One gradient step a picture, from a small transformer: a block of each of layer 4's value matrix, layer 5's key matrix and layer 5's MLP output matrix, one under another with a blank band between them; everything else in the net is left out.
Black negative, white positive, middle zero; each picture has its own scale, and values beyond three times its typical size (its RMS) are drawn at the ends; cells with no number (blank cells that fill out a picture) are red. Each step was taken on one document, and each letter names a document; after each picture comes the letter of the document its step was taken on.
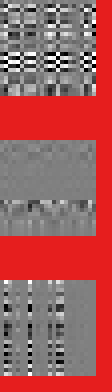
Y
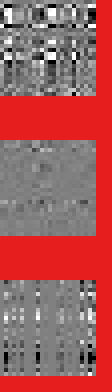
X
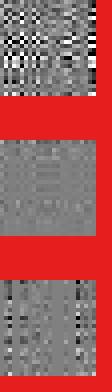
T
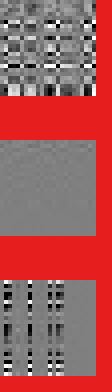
Y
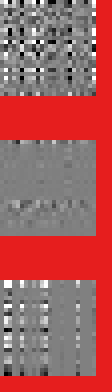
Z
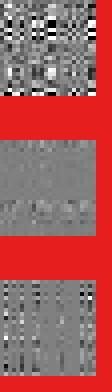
X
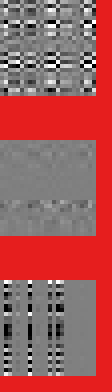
Y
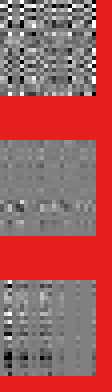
Z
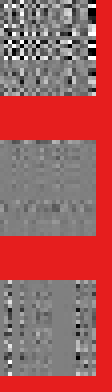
T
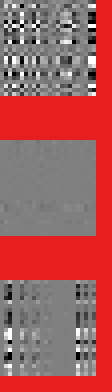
T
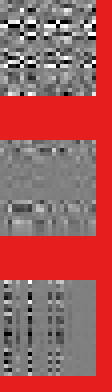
Y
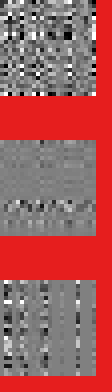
Z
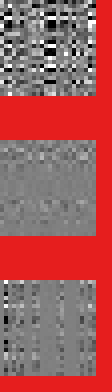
X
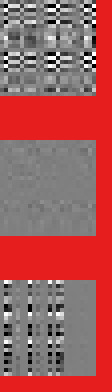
Y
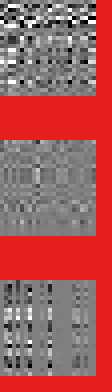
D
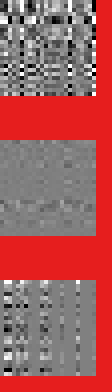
Z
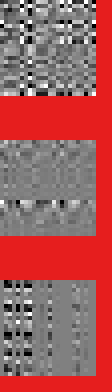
D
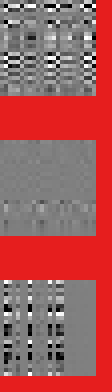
Y
